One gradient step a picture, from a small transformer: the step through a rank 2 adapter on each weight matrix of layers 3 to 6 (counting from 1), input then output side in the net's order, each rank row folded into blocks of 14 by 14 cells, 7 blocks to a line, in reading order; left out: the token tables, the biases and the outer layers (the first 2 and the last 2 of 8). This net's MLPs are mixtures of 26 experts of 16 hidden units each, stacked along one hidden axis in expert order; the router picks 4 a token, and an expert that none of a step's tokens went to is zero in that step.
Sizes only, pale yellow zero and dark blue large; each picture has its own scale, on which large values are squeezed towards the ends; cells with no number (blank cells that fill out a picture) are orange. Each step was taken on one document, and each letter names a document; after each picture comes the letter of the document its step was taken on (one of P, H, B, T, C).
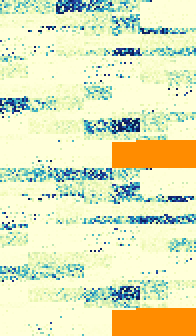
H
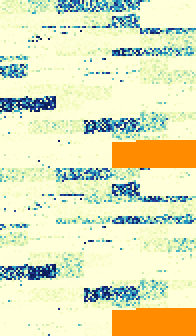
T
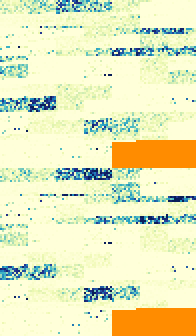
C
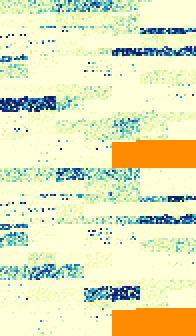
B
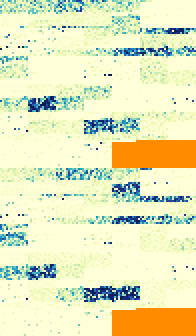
C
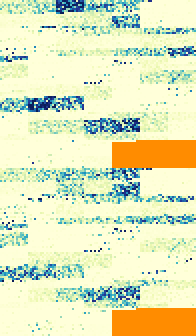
H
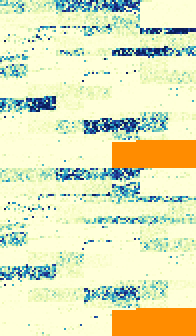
T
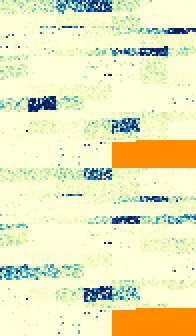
C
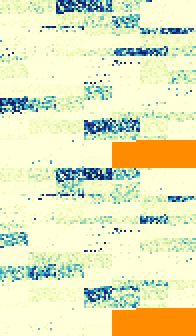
H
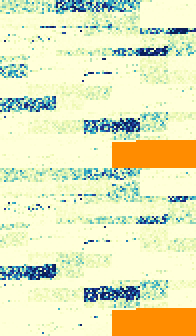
T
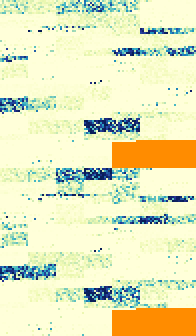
H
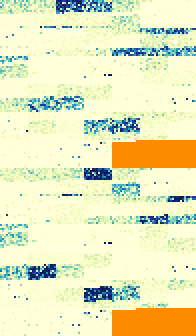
C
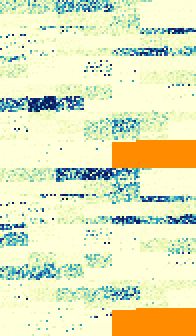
B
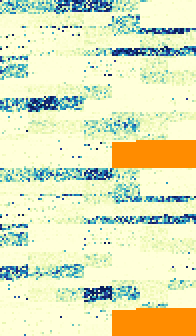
C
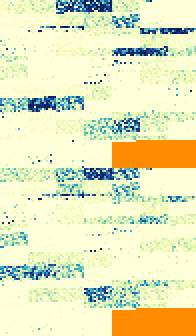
H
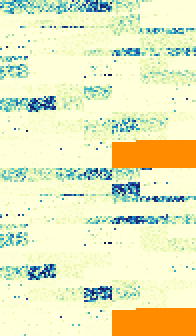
C
